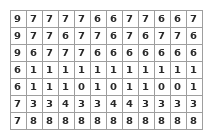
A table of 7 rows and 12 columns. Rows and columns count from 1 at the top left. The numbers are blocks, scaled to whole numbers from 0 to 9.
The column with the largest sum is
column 1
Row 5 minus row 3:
-3 -5 -6 -6 -7 -5 -6 -5 -5 -6 -6 -5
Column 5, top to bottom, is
7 7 7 1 0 3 8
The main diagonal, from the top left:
9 7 7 1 0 3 8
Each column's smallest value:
6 1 1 1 0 1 0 1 1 0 0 1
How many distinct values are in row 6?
3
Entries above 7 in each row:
1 1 1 0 0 0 11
